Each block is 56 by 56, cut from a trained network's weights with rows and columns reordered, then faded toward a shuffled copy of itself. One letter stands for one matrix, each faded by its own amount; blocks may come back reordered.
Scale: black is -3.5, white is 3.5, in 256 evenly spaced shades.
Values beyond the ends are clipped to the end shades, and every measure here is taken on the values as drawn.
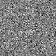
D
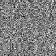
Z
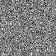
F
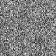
Z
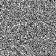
F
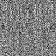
Z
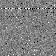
D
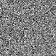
F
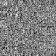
Z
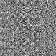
Z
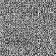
Z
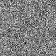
F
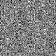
D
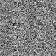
Z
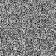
Z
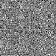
D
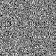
D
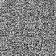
Z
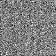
F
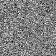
F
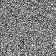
F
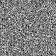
F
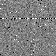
D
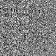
D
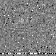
D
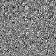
D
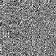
D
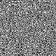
F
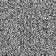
Z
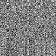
Z
